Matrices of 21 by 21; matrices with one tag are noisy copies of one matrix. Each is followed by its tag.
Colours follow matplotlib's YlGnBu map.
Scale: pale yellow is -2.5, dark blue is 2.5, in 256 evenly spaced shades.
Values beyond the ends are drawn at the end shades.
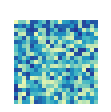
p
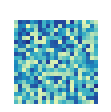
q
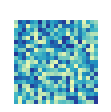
q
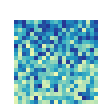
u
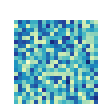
q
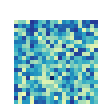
p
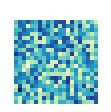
q
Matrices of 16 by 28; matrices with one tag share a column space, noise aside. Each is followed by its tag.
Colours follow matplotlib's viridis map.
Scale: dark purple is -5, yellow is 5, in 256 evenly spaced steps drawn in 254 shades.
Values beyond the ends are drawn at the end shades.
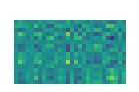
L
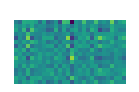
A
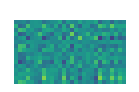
L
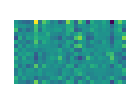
A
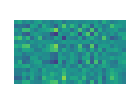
L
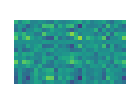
L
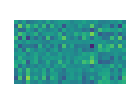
L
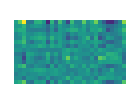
A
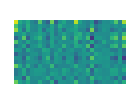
A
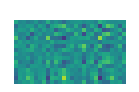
L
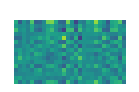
A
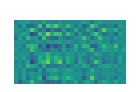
L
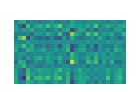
L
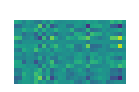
L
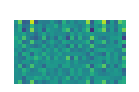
A
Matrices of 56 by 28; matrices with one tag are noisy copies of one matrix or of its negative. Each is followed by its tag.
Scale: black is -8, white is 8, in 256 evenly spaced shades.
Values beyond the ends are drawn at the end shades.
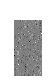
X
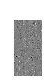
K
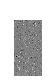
K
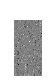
X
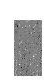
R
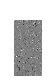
K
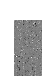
K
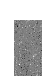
R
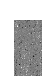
R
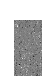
R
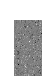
X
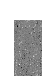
R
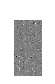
K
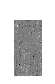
R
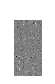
K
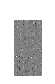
K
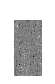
R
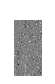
X
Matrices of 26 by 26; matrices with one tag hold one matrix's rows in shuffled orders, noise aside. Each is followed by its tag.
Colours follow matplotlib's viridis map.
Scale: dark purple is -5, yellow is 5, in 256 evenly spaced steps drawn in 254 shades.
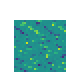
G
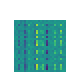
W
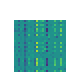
W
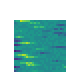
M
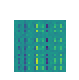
W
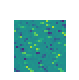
G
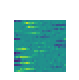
M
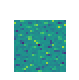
G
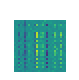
W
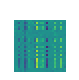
W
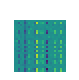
W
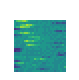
M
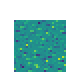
G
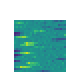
M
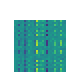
W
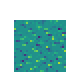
G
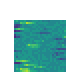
M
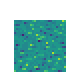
G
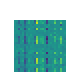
W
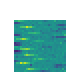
M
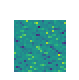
G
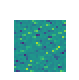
G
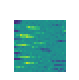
M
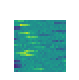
M
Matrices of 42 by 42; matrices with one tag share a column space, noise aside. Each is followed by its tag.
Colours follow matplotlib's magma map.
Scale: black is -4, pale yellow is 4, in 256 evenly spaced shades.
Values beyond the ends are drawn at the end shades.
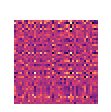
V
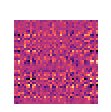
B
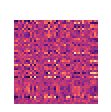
V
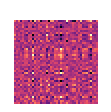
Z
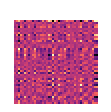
Z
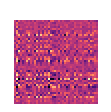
B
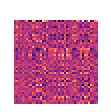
Z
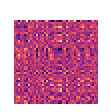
Z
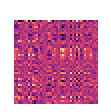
Z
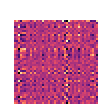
Z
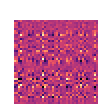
B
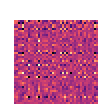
V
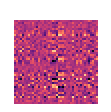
B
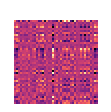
Z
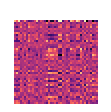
Z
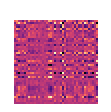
V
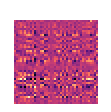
B
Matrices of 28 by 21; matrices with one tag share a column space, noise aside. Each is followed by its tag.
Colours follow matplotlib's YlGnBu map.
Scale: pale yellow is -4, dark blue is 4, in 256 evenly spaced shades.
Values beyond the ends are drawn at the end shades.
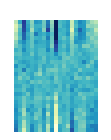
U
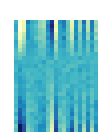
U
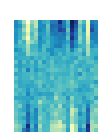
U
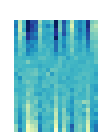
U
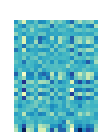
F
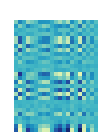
F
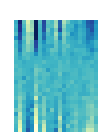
U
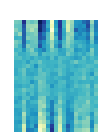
U
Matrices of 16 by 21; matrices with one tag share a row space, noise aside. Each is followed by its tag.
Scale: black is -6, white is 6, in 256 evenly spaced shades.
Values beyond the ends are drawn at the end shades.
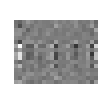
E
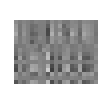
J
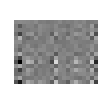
E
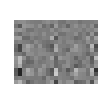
E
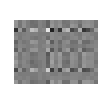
J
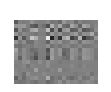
J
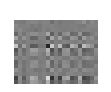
J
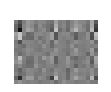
E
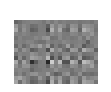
J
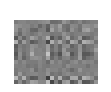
J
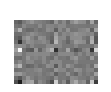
E
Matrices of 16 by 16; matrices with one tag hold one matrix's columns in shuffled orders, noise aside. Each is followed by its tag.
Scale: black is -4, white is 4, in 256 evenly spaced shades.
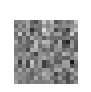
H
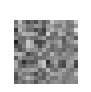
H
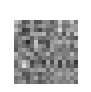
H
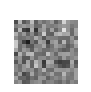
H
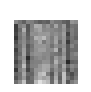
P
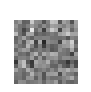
H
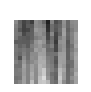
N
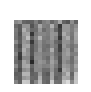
P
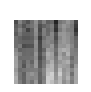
N
